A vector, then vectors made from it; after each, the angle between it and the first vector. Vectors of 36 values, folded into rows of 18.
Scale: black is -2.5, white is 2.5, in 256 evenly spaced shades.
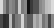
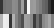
nearly opposite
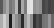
nearly opposite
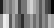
nearly opposite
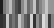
orthogonal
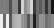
partly opposed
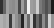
nearly opposite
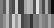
partly opposed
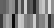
partly aligned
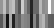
partly aligned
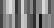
orthogonal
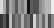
nearly parallel
